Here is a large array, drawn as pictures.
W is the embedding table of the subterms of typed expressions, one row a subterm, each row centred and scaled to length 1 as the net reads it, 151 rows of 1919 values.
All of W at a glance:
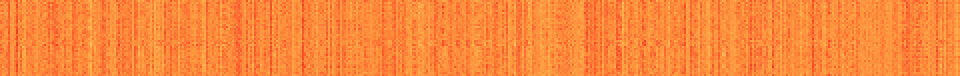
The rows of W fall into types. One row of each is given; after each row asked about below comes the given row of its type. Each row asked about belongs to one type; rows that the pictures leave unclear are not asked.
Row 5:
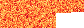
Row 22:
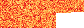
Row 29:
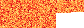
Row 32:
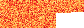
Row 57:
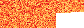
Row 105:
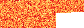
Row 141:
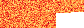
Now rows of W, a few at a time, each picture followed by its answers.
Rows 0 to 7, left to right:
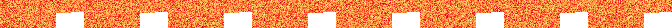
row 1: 141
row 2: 105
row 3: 5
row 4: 32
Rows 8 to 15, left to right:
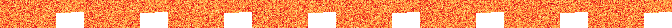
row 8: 57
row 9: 141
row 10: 105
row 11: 29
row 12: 5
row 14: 32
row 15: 57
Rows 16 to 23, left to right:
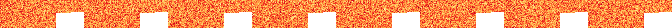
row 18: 32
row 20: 29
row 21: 141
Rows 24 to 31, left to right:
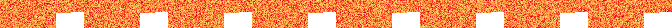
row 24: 32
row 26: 32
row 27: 32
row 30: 22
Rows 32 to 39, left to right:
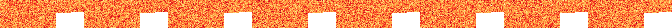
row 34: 57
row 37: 29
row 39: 141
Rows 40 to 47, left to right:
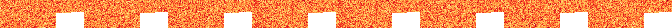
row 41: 105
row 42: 29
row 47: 105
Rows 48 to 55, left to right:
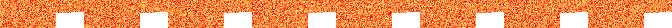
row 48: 32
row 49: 29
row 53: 5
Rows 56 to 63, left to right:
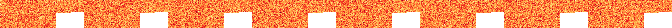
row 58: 57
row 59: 105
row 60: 57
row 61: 32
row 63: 22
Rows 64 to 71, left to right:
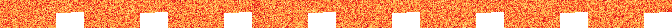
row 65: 105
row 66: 105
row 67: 22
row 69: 5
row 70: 105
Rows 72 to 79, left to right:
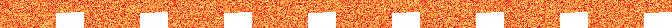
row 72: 57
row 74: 141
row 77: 105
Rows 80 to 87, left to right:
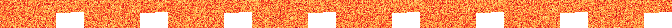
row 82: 22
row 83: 32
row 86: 22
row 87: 32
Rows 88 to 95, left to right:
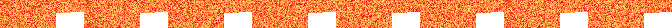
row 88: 57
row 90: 141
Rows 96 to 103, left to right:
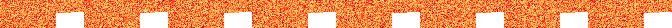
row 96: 141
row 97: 105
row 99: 29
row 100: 32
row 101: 5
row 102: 22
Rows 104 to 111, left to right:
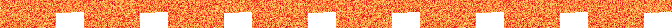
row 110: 105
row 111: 29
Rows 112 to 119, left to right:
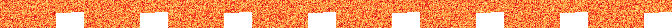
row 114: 5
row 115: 5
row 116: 5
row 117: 141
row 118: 29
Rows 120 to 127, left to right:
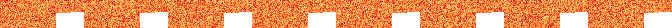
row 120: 105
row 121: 105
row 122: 32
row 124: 5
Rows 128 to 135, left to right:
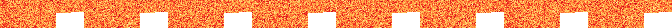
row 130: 141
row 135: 57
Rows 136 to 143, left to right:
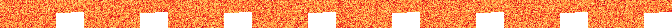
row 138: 105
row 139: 141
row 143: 32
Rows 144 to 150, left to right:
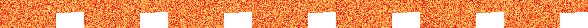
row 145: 29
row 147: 141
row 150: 32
